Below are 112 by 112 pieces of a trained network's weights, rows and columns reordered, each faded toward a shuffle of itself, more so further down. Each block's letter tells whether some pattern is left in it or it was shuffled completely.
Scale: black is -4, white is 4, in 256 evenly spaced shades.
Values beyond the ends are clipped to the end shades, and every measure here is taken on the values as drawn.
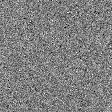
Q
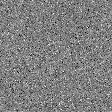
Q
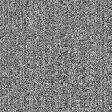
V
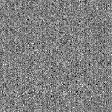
V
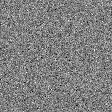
Q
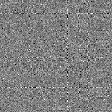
V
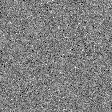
Q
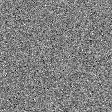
Q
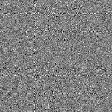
V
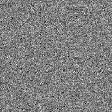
V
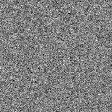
V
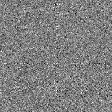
V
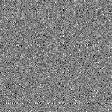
V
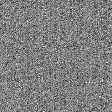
V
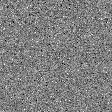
Q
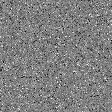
Q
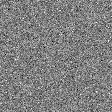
Q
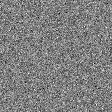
Q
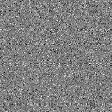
V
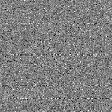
V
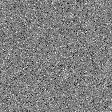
Q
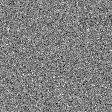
Q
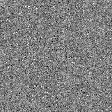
V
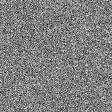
V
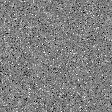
Q
